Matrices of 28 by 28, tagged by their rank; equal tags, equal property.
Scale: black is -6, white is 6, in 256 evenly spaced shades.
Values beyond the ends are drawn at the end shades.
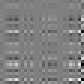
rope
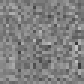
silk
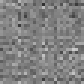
silk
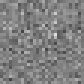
silk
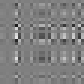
rope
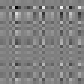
rope
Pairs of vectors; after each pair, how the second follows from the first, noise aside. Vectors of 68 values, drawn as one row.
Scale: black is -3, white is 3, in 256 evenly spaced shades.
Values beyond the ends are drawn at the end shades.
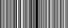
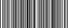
shuffled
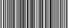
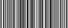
copied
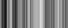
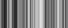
copied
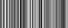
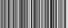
shuffled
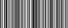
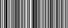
copied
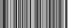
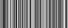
copied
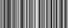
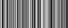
shuffled
